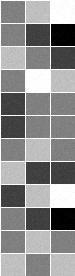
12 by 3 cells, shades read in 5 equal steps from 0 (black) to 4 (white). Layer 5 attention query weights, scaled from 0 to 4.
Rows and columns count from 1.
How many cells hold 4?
3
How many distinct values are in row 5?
2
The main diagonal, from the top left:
2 1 1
